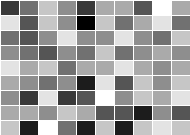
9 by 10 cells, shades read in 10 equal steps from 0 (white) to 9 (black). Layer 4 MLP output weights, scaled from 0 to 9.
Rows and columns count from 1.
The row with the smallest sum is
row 5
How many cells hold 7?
4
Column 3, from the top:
2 2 4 6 2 5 1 4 0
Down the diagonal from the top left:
7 6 4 4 3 1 4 8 1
